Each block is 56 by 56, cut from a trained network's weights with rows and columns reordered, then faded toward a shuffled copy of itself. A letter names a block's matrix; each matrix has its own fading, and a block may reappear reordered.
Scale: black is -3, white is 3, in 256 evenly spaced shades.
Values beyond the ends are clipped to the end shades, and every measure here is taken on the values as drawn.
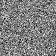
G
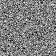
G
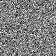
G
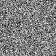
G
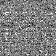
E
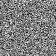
G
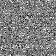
E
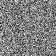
G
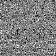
E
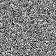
G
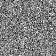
G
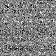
E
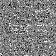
E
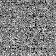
E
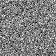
G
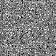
E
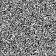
G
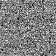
E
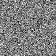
G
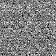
E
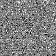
E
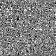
E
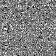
E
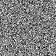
G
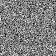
G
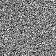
G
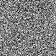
G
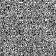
E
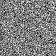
G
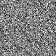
G
